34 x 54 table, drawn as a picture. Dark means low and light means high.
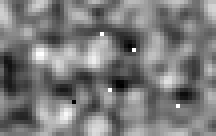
Grain: blotchy. Lone odd cells: 5, 4 higher and 1 lower than their neighbours. Seam: none. Histogram: bell-shaped. Average level on the scale: 50%.
